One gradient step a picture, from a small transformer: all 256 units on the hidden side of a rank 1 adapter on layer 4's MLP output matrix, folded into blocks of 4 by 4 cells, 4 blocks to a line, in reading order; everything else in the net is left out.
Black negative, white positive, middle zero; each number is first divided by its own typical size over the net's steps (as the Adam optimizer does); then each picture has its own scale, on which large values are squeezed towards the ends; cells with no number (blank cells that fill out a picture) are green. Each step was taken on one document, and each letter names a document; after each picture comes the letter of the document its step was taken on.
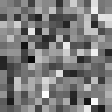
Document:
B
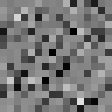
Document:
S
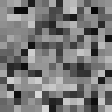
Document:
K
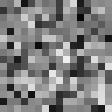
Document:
K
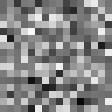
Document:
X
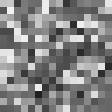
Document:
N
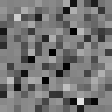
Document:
S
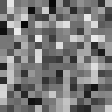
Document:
N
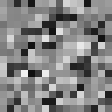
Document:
K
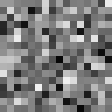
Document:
N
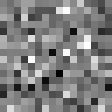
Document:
S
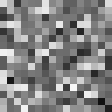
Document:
N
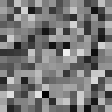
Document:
B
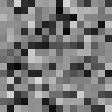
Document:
K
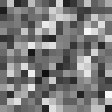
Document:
K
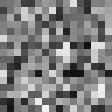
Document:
K
